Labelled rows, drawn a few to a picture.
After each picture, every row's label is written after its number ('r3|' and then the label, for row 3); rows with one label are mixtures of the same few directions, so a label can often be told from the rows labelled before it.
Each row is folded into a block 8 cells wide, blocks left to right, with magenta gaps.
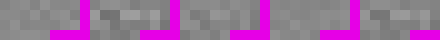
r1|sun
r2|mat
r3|mat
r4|mat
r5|mat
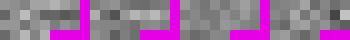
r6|mat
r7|mat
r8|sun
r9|sun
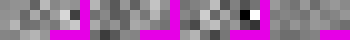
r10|sun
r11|sun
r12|sun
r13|sun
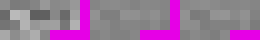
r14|mat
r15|mat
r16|mat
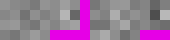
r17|sun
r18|sun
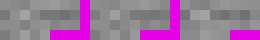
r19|mat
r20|mat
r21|mat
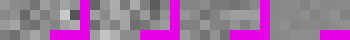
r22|sun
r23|sun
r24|mat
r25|sun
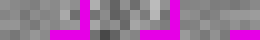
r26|sun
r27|sun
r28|mat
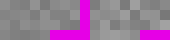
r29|sun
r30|sun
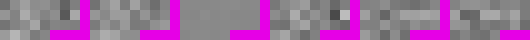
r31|sun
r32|sun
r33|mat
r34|sun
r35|mat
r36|mat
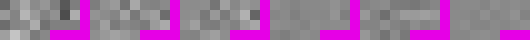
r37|sun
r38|sun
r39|sun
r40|sun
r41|mat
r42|sun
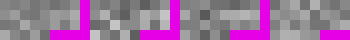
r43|mat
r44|mat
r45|mat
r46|sun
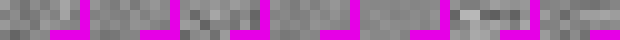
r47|sun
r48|sun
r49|mat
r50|sun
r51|mat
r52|mat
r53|mat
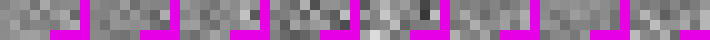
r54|sun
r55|sun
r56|sun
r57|sun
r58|sun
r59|mat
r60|mat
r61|mat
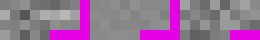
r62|mat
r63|sun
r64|sun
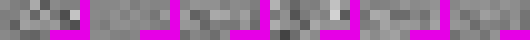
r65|sun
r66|sun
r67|mat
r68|sun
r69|mat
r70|mat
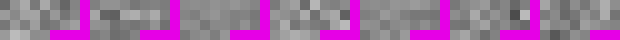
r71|sun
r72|mat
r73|mat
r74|sun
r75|mat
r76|sun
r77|sun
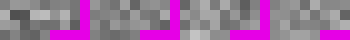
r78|mat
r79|sun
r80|sun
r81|sun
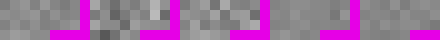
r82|sun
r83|sun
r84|sun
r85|sun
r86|sun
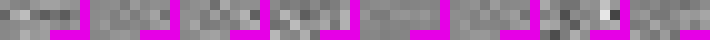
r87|mat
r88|sun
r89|sun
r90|mat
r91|mat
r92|sun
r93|sun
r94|mat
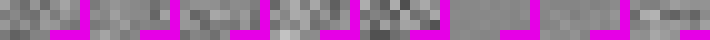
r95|sun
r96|sun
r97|mat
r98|sun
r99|sun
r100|sun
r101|mat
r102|mat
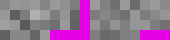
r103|mat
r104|sun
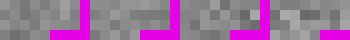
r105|sun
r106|mat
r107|sun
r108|mat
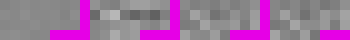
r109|sun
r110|mat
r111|mat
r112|mat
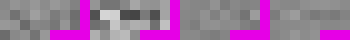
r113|mat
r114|mat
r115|sun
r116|mat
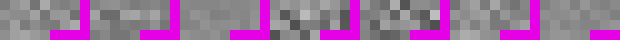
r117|sun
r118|mat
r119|mat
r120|mat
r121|sun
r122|sun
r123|sun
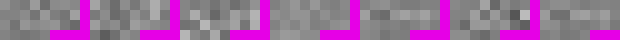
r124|sun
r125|sun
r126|mat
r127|sun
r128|mat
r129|sun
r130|mat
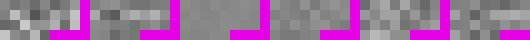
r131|mat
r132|mat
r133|sun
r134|sun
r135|sun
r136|mat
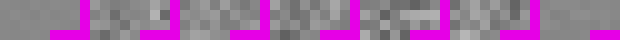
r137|sun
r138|sun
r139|sun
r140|sun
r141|mat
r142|sun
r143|mat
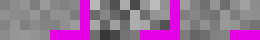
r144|sun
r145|sun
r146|sun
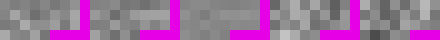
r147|mat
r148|mat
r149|mat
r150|sun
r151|sun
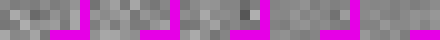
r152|mat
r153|sun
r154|sun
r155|sun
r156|mat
